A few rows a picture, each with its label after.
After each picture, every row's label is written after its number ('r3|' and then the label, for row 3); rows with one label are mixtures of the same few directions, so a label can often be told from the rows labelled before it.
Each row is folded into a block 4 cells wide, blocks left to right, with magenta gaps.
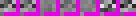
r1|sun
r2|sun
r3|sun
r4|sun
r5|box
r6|sun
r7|sun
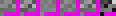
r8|sun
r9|sun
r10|box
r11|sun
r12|sun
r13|box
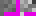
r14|box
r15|box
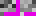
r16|sun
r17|box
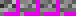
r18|sun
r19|sun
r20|sun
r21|sun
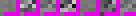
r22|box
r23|sun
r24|sun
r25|sun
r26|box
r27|box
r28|sun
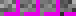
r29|sun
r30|sun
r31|sun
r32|box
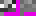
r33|sun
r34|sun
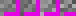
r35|sun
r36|box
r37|box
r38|sun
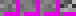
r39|sun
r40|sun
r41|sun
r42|sun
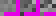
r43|box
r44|box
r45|sun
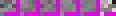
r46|sun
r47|box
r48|sun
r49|box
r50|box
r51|box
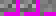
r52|sun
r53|sun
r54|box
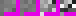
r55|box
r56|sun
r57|box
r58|sun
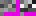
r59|sun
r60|sun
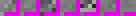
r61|box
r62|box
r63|box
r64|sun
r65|sun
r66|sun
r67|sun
